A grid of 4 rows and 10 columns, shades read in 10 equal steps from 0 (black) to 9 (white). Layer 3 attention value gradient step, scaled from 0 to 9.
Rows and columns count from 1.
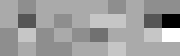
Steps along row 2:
down up down up up same down down down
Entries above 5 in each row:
6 6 6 7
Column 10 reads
5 0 9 6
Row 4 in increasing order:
5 5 5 6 6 6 6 6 6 7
